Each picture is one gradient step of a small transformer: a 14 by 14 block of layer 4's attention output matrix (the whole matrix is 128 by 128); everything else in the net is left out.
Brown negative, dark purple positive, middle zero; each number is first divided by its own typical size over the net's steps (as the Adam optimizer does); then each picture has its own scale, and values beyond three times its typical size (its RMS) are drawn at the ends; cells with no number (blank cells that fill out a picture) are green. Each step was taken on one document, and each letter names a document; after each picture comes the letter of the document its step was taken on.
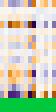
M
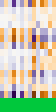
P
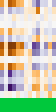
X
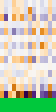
P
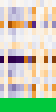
M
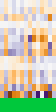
P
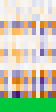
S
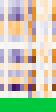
M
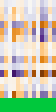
S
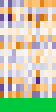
X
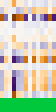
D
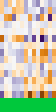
D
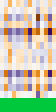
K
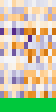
D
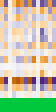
S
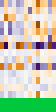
X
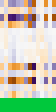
M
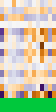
D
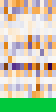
K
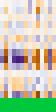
K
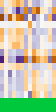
D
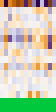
K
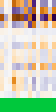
S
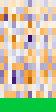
D
